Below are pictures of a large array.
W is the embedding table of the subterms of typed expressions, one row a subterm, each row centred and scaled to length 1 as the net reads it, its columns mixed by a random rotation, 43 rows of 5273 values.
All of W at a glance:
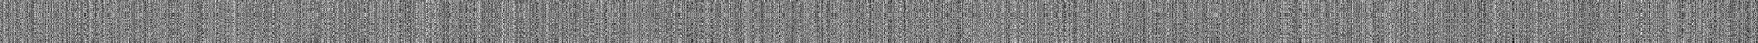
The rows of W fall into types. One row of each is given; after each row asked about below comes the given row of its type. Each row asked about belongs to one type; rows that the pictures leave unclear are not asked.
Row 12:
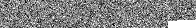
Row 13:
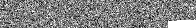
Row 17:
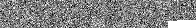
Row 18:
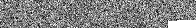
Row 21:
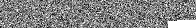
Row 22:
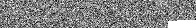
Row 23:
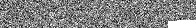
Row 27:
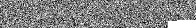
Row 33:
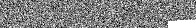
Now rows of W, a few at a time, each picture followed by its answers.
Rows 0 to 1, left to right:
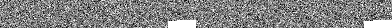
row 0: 21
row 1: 21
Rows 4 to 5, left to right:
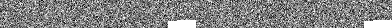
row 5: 17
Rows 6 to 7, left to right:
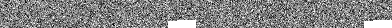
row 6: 12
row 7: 17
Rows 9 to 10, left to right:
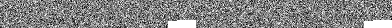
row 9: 27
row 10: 22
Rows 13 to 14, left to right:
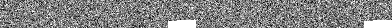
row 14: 13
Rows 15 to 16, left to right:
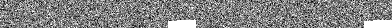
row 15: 13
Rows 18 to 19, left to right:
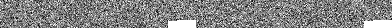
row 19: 22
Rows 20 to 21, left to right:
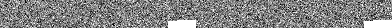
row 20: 12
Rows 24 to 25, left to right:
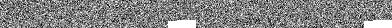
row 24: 23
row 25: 27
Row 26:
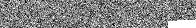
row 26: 12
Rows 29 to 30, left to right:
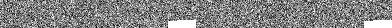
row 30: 17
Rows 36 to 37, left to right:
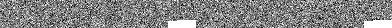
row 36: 17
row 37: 18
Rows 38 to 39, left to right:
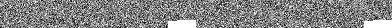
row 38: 27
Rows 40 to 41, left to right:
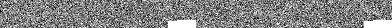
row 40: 33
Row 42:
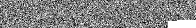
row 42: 27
